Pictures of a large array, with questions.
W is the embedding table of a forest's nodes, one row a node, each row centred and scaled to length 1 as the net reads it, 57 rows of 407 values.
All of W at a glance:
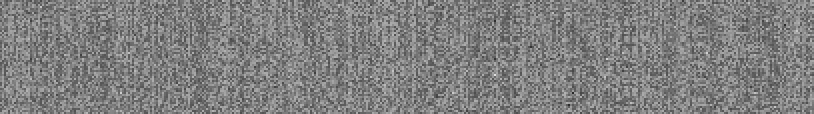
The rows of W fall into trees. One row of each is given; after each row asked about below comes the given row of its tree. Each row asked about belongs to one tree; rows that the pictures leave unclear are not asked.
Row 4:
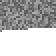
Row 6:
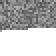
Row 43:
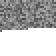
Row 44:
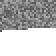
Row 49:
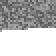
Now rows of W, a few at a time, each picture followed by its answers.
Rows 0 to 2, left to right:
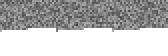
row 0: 6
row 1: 49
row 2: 6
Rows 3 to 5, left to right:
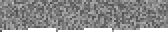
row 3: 44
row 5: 49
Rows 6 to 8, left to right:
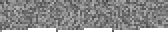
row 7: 4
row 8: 44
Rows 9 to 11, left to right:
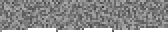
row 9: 6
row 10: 43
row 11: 44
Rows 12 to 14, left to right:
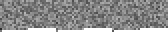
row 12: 44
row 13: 49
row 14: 43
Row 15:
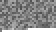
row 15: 49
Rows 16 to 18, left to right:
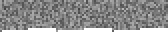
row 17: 49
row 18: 44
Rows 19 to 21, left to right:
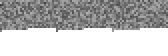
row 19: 44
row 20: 44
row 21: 49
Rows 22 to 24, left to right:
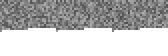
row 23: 4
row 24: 44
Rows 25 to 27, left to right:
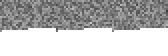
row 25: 4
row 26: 44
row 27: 4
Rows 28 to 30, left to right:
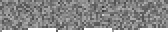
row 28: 4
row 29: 43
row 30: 6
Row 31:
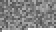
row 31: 49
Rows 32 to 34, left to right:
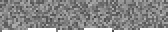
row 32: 49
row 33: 4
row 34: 43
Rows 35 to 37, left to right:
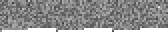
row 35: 49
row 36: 43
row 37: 43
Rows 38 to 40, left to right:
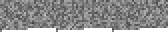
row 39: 49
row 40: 44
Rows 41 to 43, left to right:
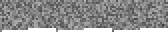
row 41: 4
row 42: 49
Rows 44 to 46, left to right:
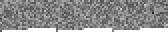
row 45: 44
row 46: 4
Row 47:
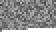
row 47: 44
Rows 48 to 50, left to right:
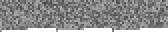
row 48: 4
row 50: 49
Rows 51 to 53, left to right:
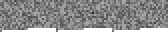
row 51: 6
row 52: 49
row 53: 44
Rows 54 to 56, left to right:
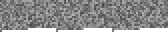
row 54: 43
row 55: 4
